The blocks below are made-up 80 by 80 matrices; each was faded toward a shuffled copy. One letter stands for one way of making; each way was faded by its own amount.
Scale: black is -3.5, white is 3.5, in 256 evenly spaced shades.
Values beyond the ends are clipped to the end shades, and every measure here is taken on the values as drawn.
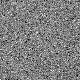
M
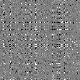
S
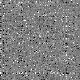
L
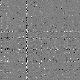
S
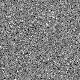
M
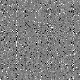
L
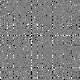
S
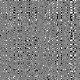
S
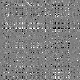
S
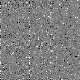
L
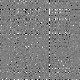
S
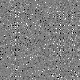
L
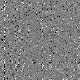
L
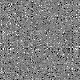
L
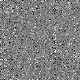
L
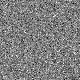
M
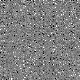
L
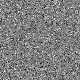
M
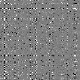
S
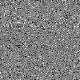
L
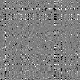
S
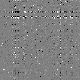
S
